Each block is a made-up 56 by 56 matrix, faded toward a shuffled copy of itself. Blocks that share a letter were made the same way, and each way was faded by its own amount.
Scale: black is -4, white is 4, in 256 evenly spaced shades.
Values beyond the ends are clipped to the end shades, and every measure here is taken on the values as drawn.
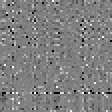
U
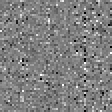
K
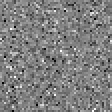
K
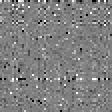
U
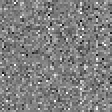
K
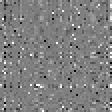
U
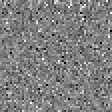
K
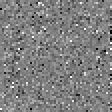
K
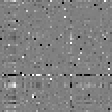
U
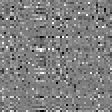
U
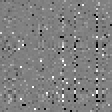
U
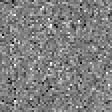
K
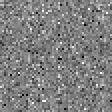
K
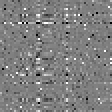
U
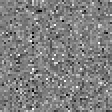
K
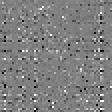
U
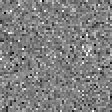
K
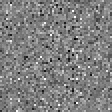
K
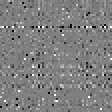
U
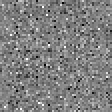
K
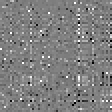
U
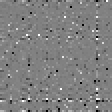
U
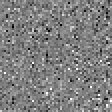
K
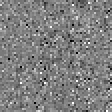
K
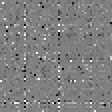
U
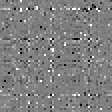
U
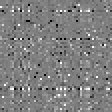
U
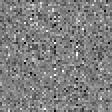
K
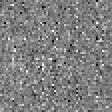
K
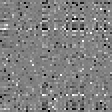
U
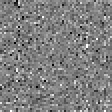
K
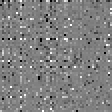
U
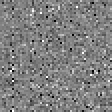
K
